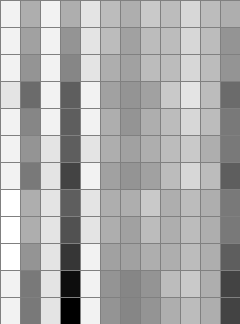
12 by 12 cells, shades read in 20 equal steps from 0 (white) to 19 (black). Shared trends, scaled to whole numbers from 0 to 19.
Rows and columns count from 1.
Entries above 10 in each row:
0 0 0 3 1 1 2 1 1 2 2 2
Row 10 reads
0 8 2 15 1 7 7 6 6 5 6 12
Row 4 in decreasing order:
12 11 11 8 7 7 5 4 2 2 1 1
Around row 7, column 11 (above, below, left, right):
6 6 3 12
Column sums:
10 99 19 150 18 77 89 71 63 45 66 125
